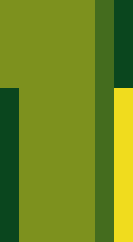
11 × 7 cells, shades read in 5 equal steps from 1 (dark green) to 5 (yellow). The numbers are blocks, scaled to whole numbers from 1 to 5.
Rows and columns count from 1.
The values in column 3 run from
3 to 3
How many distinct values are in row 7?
4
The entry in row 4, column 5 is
3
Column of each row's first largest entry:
1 1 1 1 7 7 7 7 7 7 7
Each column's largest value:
3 3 3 3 3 2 5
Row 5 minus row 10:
0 0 0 0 0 0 0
